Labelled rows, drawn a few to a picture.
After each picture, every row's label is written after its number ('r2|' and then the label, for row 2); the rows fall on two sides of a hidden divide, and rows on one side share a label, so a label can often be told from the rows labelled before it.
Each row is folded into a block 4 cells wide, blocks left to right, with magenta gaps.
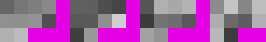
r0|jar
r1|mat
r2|jar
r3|jar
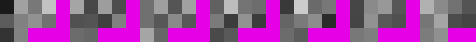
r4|jar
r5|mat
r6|jar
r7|jar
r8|jar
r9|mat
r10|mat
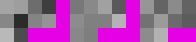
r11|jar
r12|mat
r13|mat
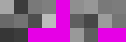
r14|mat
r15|jar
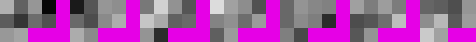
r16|mat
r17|jar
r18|jar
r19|mat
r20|jar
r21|mat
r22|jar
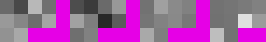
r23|mat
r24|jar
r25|jar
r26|jar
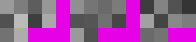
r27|mat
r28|jar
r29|jar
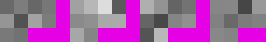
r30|jar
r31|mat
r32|mat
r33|jar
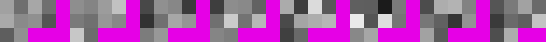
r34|mat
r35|jar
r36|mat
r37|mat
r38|mat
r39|jar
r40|jar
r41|mat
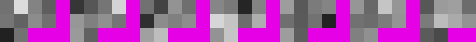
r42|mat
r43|jar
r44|mat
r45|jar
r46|jar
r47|mat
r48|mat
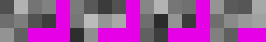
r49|jar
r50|mat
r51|jar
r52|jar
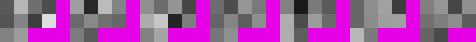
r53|mat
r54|mat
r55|mat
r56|mat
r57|jar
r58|mat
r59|jar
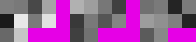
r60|mat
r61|mat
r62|jar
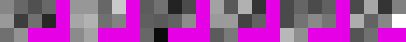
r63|jar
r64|jar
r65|jar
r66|mat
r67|jar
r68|jar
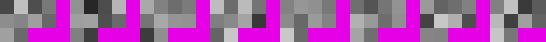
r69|jar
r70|jar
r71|mat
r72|mat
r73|jar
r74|jar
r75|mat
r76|jar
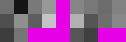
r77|mat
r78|jar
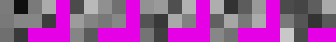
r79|jar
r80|jar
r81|jar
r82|mat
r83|jar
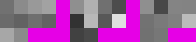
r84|jar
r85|mat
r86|mat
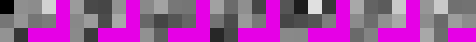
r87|jar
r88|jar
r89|jar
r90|mat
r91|mat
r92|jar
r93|jar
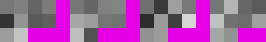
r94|mat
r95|jar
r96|mat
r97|jar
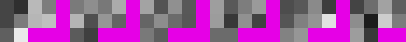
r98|mat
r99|jar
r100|mat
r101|jar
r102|mat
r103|jar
